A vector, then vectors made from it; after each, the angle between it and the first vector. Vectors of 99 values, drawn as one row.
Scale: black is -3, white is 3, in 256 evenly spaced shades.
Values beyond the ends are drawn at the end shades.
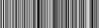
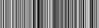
nearly parallel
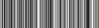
nearly opposite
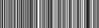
nearly opposite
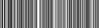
nearly opposite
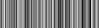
orthogonal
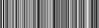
nearly parallel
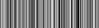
orthogonal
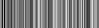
nearly opposite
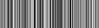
orthogonal
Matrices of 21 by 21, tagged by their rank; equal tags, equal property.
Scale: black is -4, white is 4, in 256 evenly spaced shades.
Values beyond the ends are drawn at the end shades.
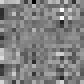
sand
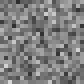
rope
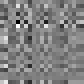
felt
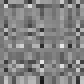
felt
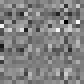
sand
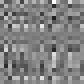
felt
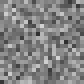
rope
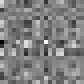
sand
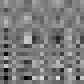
felt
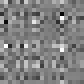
sand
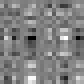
felt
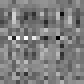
sand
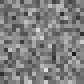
rope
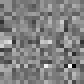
sand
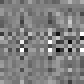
felt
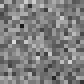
rope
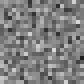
rope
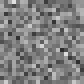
rope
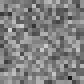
rope
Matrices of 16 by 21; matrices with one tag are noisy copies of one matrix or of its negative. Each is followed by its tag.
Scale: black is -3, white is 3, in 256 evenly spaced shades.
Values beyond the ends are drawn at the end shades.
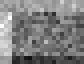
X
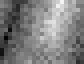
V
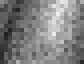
V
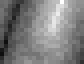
V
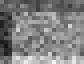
X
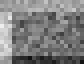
X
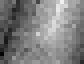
V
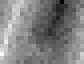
V
